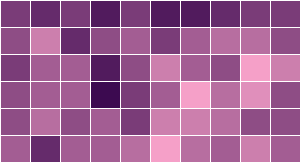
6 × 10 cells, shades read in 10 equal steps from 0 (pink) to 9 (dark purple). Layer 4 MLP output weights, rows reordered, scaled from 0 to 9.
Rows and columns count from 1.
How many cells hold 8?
4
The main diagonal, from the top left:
6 2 4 9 6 0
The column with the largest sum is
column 4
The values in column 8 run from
3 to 7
